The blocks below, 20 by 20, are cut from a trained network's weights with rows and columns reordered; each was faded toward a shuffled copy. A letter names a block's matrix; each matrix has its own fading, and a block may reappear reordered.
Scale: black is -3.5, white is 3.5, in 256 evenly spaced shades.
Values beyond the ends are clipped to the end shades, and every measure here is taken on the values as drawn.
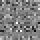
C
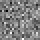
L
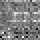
C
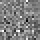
L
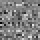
C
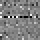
L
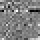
C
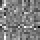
L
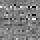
C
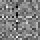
L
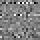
C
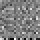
C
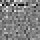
C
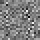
L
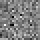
L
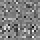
C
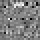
C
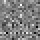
L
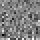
L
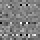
C
